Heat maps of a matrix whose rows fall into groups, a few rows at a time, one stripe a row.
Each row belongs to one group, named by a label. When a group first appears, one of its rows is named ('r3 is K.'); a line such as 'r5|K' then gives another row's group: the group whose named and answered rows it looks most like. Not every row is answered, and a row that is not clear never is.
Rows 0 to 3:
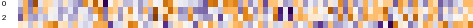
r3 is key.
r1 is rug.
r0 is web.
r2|rug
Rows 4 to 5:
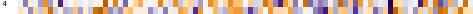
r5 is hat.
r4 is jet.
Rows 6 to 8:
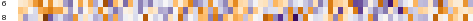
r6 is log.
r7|key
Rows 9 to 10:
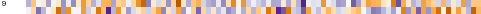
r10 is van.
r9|rug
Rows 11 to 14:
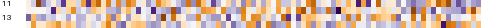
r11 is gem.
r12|web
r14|key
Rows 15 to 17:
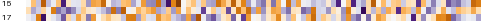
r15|web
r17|gem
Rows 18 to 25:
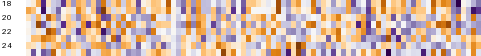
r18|gem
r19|gem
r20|log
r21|gem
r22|log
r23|key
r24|web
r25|jet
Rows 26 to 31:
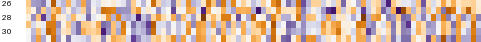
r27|hat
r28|jet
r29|log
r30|log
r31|jet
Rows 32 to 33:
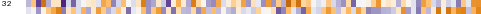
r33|van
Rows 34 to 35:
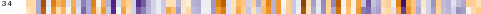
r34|web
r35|web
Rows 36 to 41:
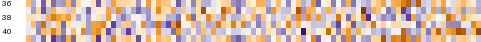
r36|gem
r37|jet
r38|key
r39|web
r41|gem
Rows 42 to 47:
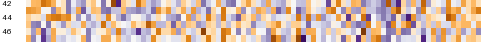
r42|key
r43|van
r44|key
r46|jet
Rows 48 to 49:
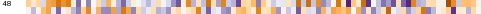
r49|log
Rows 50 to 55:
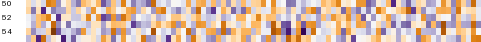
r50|log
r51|gem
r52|log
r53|jet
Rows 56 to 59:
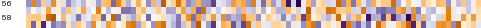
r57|van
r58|key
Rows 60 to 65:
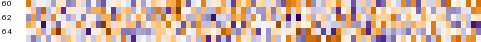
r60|van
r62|rug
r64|jet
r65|van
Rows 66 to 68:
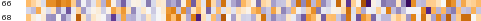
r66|key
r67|jet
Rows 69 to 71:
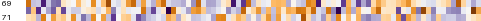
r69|gem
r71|web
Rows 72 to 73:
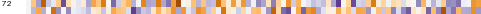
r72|web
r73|jet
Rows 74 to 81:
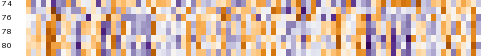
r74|gem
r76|jet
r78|log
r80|log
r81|log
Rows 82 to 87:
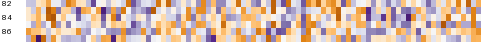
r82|van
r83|log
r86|van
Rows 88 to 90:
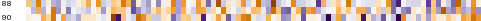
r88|log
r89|jet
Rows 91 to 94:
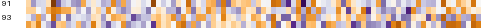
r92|key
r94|van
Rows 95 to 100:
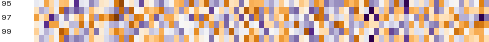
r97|gem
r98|van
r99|hat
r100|hat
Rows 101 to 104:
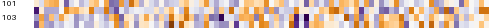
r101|log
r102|van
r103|rug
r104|rug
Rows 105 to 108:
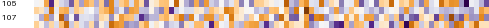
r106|web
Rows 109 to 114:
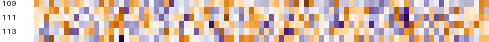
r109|web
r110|log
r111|key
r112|hat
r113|van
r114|web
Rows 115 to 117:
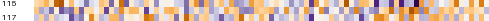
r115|key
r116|gem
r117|rug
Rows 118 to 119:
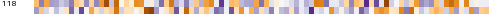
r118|gem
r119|rug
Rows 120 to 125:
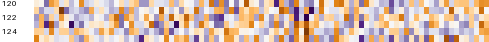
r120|van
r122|rug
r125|van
